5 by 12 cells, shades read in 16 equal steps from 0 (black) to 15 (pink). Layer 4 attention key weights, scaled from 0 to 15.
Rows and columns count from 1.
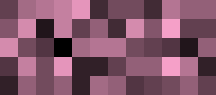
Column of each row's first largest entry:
5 10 1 10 6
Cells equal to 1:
0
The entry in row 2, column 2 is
13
